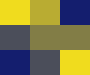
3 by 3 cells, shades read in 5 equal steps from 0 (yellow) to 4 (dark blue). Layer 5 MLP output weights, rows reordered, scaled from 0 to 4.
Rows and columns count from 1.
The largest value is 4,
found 2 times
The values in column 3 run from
0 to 4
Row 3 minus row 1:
4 2 -4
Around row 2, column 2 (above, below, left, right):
1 3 3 2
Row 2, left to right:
3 2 2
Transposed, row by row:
0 3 4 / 1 2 3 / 4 2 0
